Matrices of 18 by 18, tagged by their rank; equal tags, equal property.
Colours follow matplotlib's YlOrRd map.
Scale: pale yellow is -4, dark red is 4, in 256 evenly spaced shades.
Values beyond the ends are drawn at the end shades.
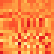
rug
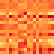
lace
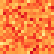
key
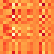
lace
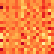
rug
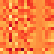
rug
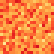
key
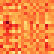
rug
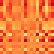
lace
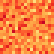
key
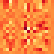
rug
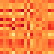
lace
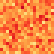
key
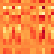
lace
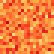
key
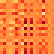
lace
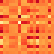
lace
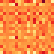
rug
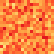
key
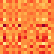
lace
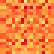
rug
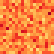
key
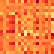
rug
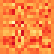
rug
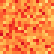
key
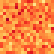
key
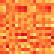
rug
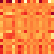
lace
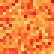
key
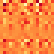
lace
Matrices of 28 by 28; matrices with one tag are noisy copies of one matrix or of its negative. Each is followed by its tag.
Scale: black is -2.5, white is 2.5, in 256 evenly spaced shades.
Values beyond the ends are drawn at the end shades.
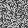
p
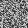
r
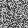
p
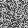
p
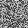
p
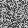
p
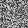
p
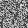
r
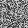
p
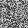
p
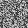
r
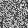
r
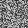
p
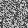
r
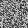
r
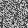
r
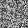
p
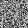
r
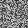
p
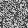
r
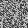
r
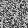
r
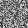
r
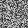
p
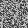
r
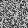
r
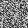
r
